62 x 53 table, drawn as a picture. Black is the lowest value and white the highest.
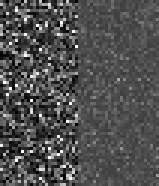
Grain: fine. Histogram: skewed, a long tail of high values. Seam: vertical, 50% of the way across, the right part calmer. Average level on the scale: 30%. Odd rows or columns: none.
